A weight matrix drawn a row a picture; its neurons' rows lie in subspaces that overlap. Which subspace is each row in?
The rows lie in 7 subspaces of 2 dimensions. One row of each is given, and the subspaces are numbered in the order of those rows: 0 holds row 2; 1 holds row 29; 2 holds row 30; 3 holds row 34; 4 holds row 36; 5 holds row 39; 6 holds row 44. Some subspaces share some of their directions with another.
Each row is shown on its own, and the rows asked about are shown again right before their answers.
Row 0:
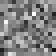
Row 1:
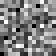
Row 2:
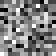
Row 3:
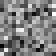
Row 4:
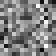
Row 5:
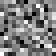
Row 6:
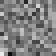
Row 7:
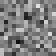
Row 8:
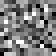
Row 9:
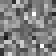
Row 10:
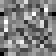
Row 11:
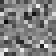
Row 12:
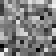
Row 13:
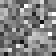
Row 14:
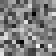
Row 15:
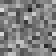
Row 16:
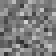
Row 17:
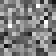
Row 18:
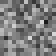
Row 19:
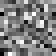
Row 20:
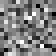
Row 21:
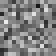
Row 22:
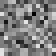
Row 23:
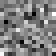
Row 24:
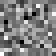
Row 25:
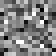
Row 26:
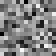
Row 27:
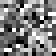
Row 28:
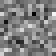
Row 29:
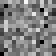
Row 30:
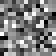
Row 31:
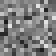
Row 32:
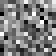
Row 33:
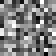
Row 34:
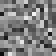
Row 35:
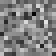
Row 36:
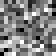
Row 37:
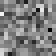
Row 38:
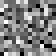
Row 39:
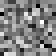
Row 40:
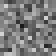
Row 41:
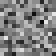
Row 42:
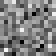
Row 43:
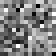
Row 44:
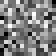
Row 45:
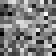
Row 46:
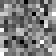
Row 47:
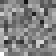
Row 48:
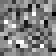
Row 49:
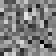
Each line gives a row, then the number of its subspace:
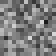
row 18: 2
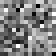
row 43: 0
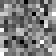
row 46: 1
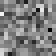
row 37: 3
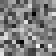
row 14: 6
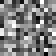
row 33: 2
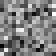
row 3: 4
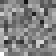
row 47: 1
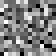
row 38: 5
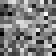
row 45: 1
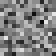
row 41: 2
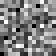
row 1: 0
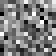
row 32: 4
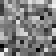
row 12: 4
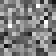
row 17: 6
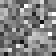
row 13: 0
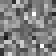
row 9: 6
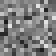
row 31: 6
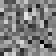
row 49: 5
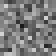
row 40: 1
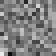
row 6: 3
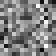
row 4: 6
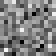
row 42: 4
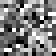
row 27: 0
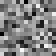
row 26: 2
